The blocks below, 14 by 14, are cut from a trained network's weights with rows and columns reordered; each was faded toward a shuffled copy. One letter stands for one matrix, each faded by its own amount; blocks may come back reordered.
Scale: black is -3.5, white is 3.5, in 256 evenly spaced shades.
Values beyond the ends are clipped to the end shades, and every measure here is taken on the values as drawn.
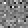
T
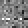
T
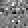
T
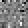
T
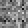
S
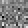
T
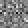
S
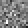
T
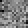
T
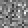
S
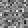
S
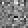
S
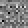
T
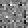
T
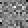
T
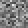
S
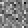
S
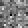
S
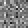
S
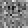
S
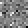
T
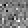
T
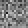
S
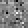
T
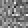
S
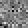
T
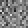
S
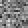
S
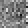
S
